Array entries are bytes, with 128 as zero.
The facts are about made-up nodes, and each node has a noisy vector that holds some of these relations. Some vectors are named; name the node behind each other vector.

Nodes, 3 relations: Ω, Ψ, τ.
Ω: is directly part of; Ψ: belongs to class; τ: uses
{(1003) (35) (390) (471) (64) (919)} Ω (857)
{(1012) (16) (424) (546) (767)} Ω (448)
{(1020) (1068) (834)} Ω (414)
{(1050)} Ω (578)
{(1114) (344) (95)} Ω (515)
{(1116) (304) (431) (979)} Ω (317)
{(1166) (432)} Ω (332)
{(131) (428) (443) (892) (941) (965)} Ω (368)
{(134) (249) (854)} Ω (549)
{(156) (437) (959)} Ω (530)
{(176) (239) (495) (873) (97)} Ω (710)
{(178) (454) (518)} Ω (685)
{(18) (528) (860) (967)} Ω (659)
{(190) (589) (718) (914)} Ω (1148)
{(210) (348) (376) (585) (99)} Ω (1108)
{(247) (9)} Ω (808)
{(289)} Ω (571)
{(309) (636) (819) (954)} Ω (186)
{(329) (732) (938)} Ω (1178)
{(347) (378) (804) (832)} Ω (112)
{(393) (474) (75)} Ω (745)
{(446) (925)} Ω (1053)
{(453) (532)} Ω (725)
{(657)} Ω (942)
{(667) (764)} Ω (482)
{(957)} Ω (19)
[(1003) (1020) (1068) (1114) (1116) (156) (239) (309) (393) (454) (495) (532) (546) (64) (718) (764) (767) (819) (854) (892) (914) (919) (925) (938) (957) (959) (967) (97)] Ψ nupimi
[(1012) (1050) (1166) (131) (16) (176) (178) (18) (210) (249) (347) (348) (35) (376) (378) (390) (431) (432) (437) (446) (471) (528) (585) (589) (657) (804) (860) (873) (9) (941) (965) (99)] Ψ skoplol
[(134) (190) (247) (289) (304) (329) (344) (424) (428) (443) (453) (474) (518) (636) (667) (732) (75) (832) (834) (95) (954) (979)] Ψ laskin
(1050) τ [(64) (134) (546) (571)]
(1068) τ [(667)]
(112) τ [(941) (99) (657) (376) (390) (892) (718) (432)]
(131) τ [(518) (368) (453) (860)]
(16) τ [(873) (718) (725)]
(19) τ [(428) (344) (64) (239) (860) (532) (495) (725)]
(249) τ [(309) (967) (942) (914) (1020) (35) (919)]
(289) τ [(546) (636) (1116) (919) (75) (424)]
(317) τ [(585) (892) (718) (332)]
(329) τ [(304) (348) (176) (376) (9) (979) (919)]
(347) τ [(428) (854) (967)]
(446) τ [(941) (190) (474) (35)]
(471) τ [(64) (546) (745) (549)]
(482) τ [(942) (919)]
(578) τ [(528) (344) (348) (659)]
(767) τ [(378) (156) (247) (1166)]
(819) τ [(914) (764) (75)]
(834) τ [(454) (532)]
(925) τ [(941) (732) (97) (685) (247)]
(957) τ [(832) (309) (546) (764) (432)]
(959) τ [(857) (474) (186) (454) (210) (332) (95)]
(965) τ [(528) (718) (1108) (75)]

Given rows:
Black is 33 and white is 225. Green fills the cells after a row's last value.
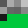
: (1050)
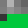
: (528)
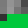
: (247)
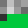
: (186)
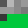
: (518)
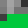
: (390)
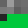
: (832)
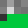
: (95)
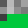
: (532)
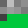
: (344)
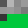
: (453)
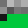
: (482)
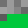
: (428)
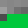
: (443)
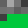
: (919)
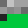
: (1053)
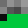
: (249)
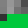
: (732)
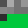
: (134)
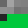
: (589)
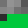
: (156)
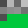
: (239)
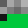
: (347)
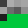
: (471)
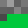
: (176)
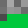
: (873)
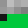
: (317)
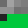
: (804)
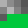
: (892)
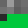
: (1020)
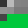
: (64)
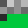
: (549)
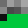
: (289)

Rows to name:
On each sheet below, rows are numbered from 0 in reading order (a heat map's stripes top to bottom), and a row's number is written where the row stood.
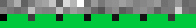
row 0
(767)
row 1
(131)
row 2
(19)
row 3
(819)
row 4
(329)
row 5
(925)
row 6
(474)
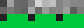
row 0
(546)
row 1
(578)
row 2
(446)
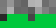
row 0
(190)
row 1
(99)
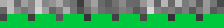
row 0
(585)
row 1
(332)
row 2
(941)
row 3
(432)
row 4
(97)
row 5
(210)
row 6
(942)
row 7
(35)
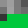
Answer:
(657)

